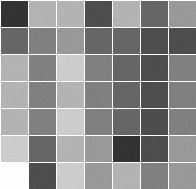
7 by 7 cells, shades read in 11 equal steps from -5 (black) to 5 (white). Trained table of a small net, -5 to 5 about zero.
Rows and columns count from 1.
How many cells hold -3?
2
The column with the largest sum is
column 3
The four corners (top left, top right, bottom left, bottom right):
-3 1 5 1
